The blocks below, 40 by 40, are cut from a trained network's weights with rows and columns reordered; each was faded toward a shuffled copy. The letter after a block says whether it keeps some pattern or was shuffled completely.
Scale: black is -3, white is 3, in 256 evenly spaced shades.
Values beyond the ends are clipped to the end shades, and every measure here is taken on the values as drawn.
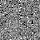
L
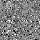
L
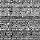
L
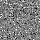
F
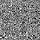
L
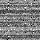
L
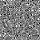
L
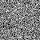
F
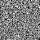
L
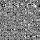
L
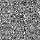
L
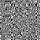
L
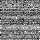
L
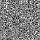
L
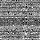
L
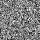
F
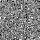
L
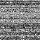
L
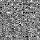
L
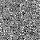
L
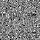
L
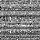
L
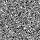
F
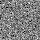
F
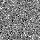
F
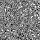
L
